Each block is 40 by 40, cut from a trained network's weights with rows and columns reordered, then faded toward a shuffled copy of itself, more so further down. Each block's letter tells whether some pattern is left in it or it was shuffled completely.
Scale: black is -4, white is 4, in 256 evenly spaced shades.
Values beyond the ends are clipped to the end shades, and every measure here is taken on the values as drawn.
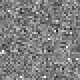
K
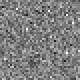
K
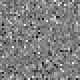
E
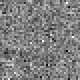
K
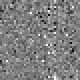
K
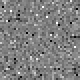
E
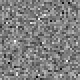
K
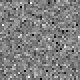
E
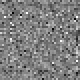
K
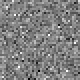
E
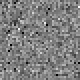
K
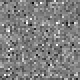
K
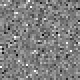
E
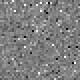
E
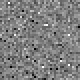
E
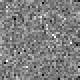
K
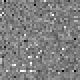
K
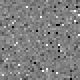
E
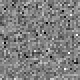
K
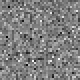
E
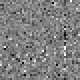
K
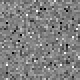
E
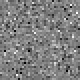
E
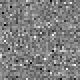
K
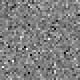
E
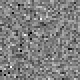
E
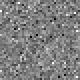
E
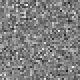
E
